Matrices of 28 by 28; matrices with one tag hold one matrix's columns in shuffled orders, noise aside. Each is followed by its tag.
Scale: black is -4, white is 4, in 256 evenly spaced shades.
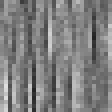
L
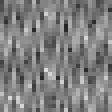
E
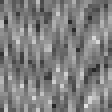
E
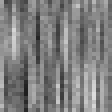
L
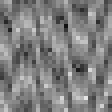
E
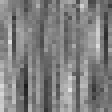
L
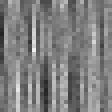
L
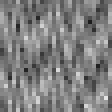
E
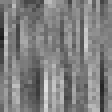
L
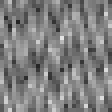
E
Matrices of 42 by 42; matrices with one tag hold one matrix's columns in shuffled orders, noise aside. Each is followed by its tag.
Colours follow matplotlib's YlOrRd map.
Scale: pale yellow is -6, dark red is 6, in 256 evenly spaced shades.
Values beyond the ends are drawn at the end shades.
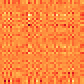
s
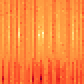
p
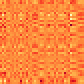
s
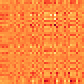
s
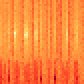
p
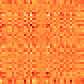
s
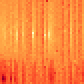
p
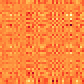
s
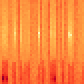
p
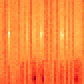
p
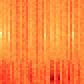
p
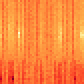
p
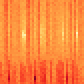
p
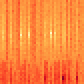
p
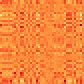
s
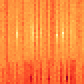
p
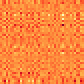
s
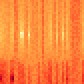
p
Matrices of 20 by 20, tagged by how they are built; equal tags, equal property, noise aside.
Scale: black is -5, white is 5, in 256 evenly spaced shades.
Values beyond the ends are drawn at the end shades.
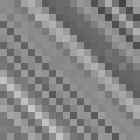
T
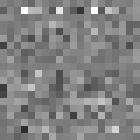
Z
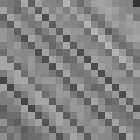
T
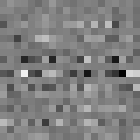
Z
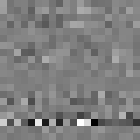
Z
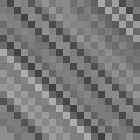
T
